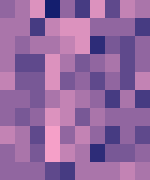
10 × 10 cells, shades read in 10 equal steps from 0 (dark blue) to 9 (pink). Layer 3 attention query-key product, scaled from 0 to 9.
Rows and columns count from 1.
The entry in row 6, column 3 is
4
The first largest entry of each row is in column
3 5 6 4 4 5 4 4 4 9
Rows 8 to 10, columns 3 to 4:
3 9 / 4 9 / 5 3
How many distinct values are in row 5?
5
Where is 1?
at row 3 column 7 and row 9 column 7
